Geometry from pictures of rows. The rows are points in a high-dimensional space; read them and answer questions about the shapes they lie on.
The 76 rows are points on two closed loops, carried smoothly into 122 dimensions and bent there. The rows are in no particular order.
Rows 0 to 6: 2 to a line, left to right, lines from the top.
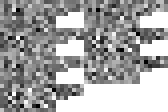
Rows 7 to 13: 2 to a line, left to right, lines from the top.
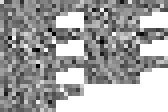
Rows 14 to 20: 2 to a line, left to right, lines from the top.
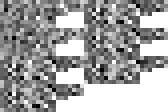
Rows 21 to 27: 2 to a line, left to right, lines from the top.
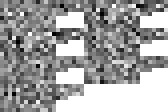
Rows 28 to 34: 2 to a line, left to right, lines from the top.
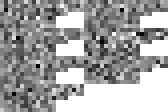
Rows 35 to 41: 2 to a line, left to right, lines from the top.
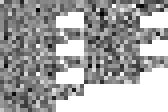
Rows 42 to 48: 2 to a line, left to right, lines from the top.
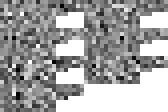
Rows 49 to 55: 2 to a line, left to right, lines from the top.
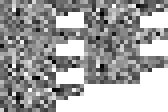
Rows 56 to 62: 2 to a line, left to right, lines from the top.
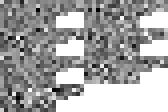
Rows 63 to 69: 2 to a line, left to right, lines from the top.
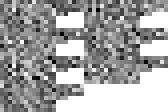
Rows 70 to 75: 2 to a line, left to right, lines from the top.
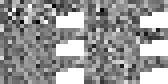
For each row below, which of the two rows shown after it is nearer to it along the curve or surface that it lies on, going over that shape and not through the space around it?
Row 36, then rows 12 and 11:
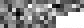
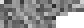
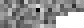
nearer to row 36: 11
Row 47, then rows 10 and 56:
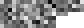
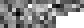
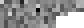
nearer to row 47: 56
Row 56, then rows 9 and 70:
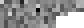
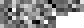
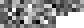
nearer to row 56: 9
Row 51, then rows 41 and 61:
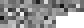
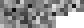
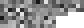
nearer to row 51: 61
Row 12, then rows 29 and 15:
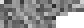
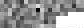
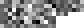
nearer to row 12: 29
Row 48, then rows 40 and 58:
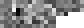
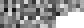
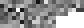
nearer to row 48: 40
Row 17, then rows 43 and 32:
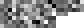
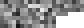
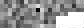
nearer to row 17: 32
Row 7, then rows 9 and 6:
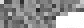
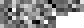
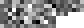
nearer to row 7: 9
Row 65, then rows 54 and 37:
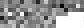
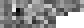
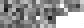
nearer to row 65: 54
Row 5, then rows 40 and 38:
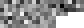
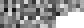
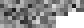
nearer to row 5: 38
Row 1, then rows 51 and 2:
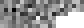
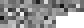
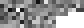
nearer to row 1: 2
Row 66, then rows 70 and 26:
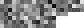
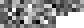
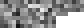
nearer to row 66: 70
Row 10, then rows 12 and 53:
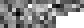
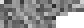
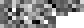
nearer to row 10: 53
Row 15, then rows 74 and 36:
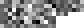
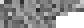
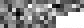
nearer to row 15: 36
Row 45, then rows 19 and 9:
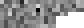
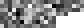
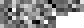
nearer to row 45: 9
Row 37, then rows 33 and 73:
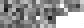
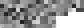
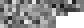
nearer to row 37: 73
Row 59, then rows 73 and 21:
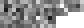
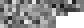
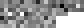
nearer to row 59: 73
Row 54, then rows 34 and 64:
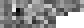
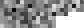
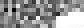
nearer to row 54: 64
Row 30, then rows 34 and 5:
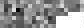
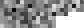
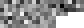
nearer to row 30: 5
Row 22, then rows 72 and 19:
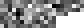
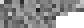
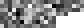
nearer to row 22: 19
